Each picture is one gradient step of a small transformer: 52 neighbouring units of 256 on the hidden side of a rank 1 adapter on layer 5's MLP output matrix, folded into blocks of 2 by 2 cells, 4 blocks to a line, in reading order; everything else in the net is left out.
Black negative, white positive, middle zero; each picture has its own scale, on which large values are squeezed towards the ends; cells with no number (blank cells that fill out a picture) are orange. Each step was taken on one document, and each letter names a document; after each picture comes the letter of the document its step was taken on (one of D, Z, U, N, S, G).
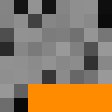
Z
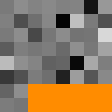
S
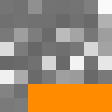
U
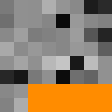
S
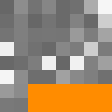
U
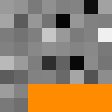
S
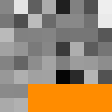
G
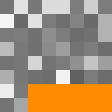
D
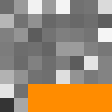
G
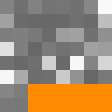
U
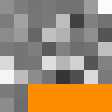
S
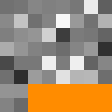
S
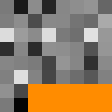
Z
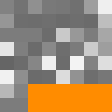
U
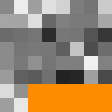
G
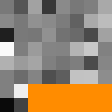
Z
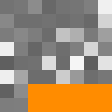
U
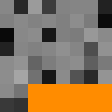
Z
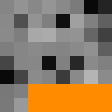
S
